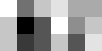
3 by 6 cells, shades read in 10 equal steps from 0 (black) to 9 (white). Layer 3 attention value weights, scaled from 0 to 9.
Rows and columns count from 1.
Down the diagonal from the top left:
9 0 3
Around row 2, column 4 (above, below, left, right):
8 7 3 5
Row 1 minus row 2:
2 4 4 -1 1 -1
